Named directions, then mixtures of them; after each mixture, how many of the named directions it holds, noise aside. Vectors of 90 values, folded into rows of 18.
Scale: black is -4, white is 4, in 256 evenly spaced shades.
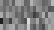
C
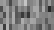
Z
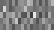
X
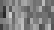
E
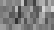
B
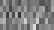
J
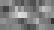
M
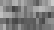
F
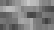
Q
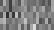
one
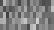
one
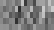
one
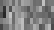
one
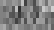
one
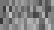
three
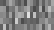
two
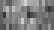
three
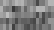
one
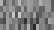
one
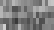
one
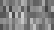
two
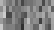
one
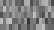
two
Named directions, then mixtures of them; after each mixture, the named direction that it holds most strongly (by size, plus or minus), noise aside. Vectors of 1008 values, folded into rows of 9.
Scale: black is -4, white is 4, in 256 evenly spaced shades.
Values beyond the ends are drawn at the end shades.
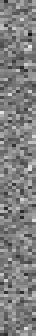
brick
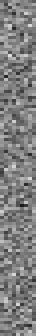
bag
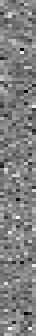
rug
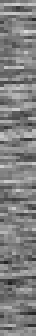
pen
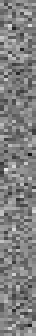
bag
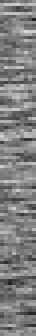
pen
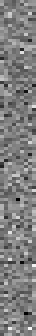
rug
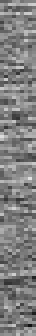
pen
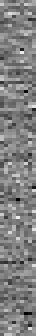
rug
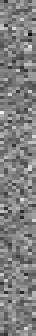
brick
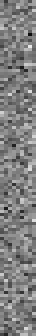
brick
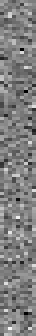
rug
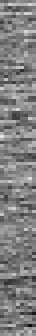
pen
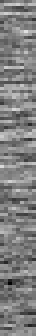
pen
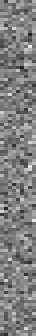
brick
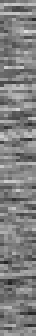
pen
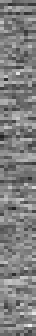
pen
